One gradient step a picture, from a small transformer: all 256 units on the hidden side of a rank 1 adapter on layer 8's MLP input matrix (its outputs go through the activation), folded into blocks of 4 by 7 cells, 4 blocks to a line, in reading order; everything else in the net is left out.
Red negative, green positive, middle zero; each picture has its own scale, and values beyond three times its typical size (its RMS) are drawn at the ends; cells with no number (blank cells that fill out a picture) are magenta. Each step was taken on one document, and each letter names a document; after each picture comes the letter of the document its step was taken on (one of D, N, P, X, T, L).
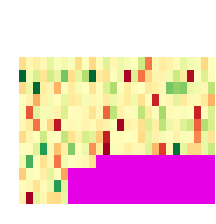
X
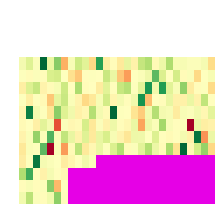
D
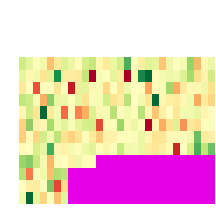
X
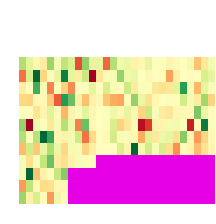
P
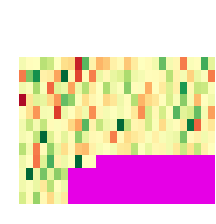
P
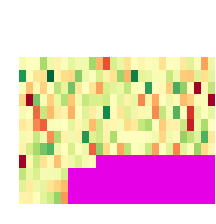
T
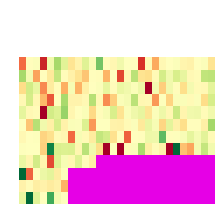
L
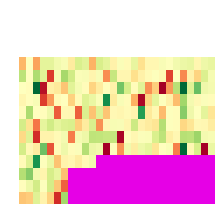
T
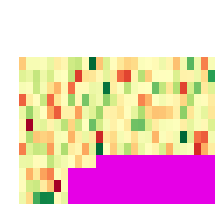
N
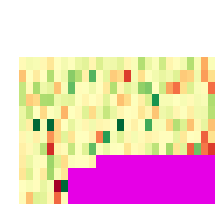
X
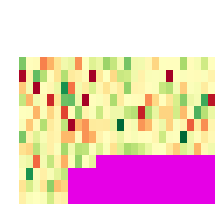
P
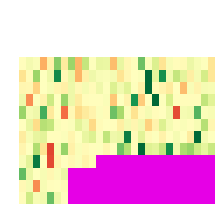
L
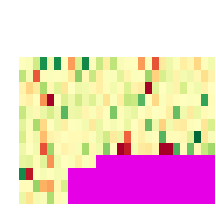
L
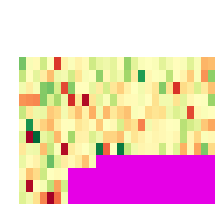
N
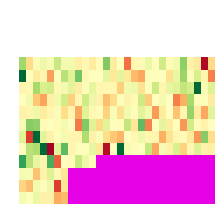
T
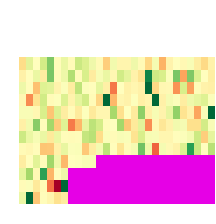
X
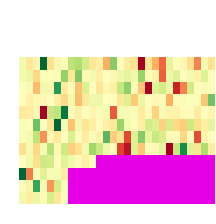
L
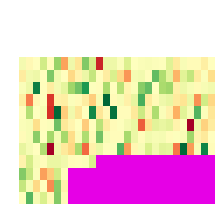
D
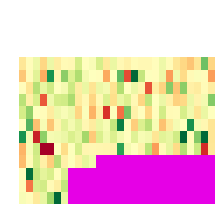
T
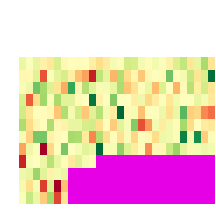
N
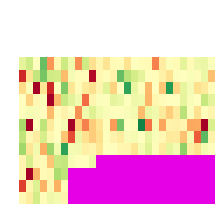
P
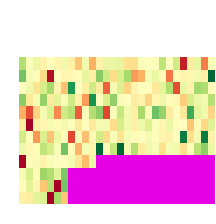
N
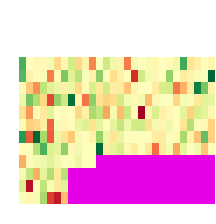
N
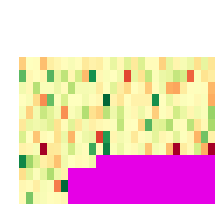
X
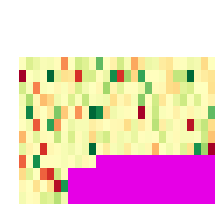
X
